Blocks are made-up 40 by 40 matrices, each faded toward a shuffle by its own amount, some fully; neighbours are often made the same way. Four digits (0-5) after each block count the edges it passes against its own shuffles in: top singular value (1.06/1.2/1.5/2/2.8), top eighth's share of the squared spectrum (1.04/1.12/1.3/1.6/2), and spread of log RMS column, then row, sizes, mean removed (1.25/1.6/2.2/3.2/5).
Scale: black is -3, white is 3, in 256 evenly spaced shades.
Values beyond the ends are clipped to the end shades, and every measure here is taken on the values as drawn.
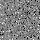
0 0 0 0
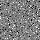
0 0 0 0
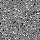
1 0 0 0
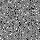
0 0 0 0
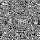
3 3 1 2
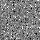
0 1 0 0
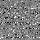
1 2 0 2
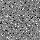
0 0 0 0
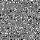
0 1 0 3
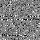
2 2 0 2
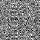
3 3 2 1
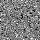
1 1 0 0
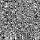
3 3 1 1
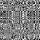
4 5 3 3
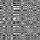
4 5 3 3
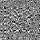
3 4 2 2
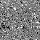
2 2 1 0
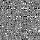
3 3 1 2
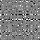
4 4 1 3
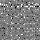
3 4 0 2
